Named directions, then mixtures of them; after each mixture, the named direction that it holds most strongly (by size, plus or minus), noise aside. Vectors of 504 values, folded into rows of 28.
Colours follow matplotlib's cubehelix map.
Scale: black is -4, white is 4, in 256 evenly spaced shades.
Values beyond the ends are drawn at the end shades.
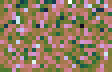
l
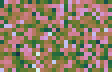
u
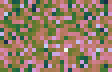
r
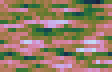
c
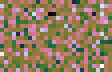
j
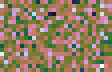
j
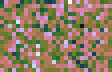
u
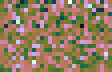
l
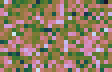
u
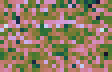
l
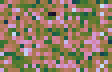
j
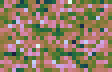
l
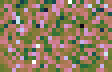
l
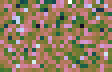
l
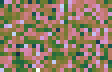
u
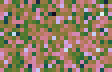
r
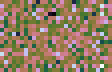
j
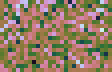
l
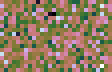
j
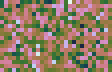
u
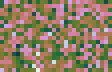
u
